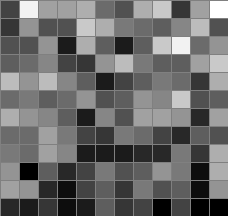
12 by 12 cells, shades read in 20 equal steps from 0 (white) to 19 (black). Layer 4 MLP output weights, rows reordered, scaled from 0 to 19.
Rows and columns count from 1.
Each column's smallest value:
5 1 5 7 4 6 5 6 4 1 5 0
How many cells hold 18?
4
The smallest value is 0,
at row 1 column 12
